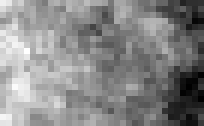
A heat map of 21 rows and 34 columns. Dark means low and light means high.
Grain: blotchy. Slope: up to the left. Ninth with the lowest average: bottom right. Lone odd cells: none.
